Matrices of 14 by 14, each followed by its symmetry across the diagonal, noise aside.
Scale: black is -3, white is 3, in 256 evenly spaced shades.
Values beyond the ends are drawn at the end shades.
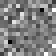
symmetric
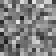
antisymmetric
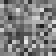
antisymmetric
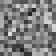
antisymmetric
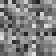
antisymmetric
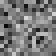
symmetric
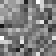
symmetric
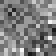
symmetric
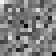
symmetric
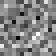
symmetric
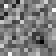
symmetric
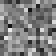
antisymmetric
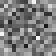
symmetric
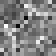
symmetric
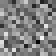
antisymmetric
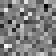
antisymmetric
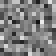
antisymmetric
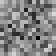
symmetric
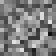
symmetric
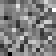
antisymmetric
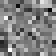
antisymmetric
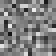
antisymmetric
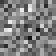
symmetric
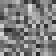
antisymmetric
